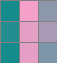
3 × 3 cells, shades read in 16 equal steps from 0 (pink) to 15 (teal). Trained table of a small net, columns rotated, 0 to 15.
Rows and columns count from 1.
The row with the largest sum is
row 3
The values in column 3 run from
5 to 8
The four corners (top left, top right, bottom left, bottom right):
15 7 15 8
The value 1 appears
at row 2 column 2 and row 3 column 2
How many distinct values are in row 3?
3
